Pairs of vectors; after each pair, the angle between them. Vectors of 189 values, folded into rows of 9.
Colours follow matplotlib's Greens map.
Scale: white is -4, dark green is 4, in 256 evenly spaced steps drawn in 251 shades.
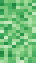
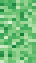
nearly parallel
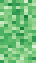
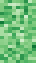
nearly opposite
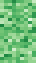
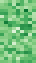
partly opposed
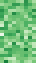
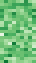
nearly parallel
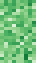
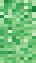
orthogonal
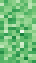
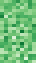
nearly opposite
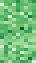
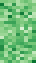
nearly opposite
